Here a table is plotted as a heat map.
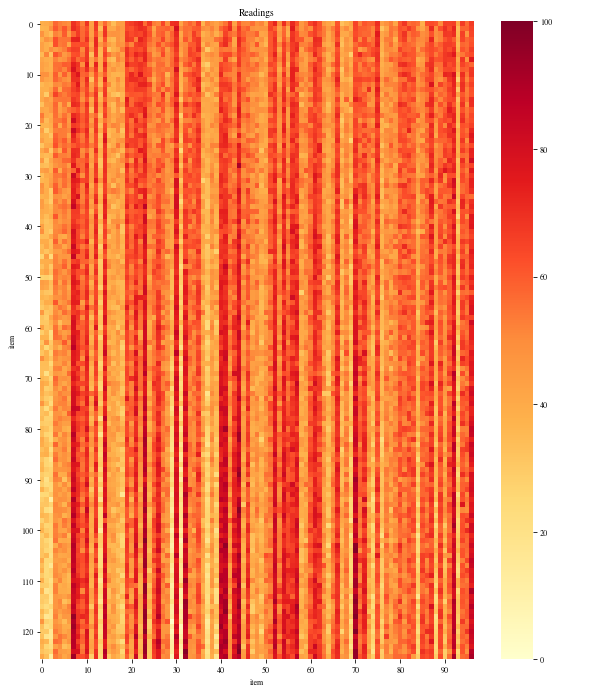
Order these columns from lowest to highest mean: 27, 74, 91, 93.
93, 74, 27, 91
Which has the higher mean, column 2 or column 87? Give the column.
87
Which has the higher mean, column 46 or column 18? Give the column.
46
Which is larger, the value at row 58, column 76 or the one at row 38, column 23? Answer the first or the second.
the second
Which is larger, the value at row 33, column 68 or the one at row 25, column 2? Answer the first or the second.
the first
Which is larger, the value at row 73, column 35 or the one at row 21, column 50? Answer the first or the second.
the first
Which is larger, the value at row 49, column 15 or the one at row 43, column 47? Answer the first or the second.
the second
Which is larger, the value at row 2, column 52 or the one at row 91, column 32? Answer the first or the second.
the second
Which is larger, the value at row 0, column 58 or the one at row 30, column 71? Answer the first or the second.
the second
